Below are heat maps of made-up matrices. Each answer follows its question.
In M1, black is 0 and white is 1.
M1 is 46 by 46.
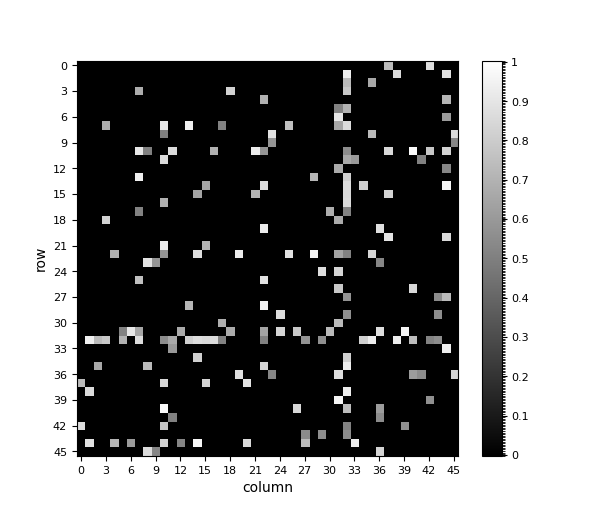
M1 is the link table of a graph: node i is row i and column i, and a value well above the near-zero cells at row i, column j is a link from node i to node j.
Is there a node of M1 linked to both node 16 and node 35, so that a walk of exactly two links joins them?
yes
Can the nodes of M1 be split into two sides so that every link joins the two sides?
no
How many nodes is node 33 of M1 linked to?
2
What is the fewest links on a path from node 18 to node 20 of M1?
4
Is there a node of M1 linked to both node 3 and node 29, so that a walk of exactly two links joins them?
yes
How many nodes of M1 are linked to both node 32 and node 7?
4
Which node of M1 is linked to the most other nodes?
node 32
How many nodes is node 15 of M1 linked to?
4
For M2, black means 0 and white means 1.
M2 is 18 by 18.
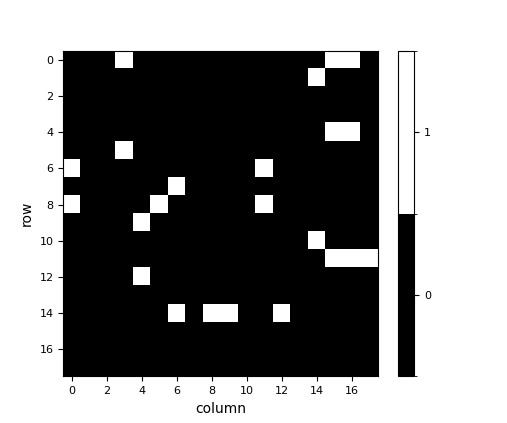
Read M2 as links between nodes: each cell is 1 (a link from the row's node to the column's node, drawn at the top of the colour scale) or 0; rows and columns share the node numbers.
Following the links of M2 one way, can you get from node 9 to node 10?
no
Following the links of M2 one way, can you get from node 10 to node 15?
yes
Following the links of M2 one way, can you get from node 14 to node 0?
yes
